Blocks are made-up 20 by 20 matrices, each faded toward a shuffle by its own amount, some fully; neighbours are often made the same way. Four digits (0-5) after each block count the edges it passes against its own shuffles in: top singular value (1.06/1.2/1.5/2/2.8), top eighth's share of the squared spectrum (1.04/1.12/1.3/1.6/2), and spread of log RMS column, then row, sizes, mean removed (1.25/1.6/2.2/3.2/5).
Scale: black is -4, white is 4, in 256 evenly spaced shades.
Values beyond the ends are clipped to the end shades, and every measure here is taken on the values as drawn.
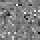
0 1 0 1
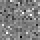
1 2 0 1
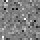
0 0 0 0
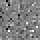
0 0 1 0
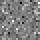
0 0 0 0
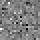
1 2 0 0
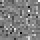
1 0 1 0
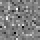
1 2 0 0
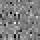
3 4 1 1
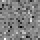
0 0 0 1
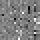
2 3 1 0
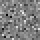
0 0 0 0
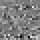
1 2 0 3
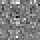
3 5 1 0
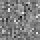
0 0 0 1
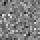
1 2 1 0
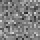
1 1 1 0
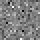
0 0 0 0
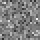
0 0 0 0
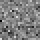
0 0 0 0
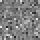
2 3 0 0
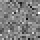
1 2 0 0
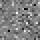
0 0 0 1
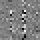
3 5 2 0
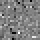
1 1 0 0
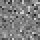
2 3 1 0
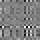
4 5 2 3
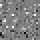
1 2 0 0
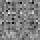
3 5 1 1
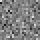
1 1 0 0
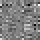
3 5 2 2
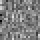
3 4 1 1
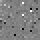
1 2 0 0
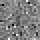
0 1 0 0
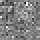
2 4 1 1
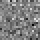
2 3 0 2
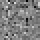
2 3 1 0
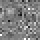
2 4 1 1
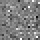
0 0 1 0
